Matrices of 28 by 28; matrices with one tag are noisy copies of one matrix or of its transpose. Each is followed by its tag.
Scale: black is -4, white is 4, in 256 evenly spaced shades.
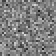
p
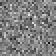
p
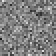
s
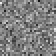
s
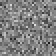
p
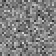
p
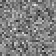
p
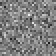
p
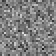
p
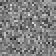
p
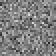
p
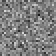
p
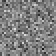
p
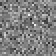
p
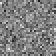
s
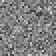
s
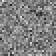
s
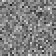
s
